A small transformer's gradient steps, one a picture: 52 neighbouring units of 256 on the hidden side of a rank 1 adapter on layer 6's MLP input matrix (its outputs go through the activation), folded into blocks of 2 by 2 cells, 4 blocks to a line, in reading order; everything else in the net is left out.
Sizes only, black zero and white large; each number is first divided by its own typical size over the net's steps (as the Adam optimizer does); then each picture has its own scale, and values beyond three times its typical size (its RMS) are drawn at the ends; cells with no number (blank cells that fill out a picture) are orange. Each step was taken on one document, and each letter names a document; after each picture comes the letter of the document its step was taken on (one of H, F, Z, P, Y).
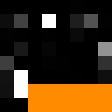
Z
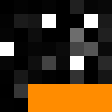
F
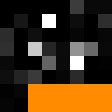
F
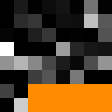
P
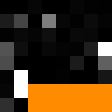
Z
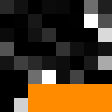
P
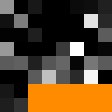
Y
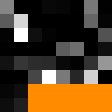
Y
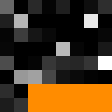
Y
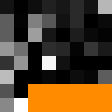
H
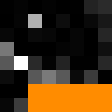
P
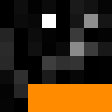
F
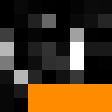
F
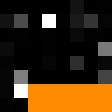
Z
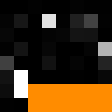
Z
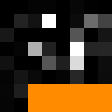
F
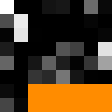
Y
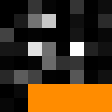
F
